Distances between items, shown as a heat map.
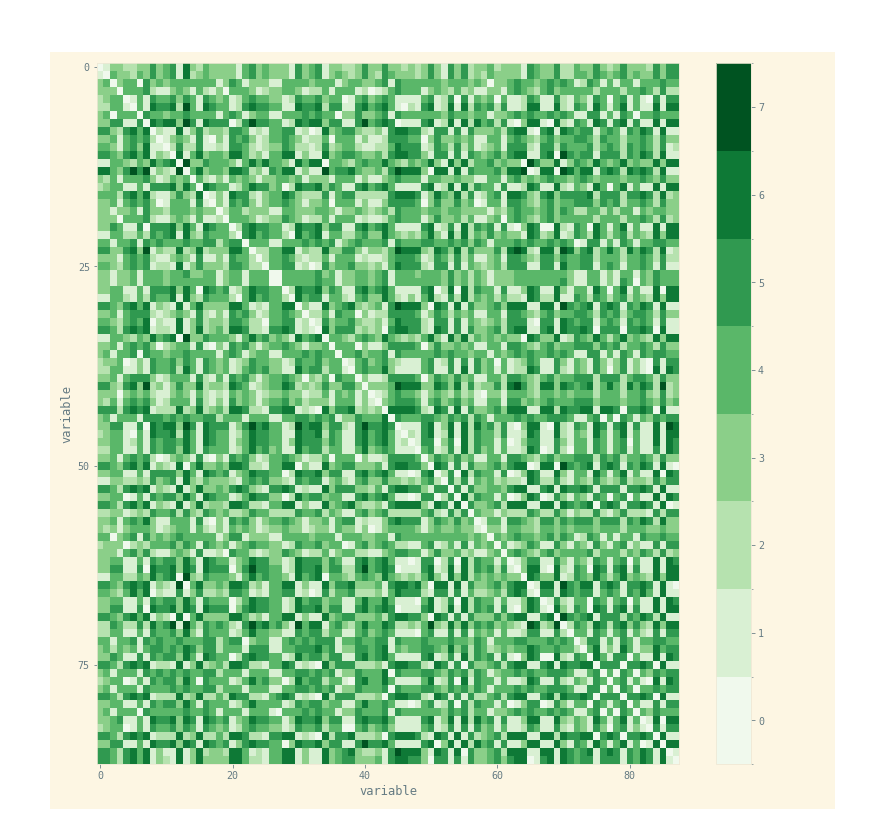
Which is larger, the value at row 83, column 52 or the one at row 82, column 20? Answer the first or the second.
the first
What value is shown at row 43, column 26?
5
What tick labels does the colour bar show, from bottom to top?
0, 1, 2, 3, 4, 5, 6, 7
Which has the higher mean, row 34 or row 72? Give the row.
72
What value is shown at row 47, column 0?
3
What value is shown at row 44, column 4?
4
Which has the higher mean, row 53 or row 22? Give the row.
22
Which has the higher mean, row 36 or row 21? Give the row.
36
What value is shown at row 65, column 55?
1
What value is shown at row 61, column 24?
1
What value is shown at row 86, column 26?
4
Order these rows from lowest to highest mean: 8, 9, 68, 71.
71, 9, 8, 68
